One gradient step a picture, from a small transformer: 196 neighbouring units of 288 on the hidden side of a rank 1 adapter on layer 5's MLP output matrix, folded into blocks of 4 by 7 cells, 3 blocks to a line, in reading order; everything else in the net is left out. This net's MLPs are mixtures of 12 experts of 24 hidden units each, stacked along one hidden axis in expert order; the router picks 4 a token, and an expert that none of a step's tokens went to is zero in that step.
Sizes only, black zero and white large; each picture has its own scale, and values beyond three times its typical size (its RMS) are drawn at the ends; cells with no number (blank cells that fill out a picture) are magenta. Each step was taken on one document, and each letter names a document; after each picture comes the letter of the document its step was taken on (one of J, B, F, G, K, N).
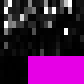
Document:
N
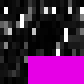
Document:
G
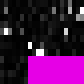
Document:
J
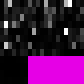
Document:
N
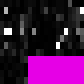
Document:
G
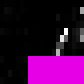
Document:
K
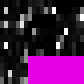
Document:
G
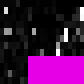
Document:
G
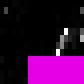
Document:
K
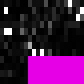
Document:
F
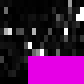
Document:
J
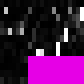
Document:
G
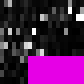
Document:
J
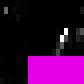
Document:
K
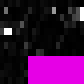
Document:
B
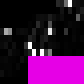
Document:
F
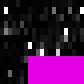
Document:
B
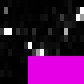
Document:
J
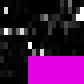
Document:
F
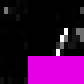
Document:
K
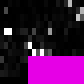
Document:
F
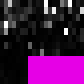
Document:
N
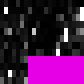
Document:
G
